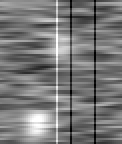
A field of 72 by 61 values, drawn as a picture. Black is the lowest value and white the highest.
Two bumps rise from the field. The bottom left is the ninth with the highest average. Overall the values sit about 50% of the way up the scale. Columns 29, 36 and 48 stand out from the rest.
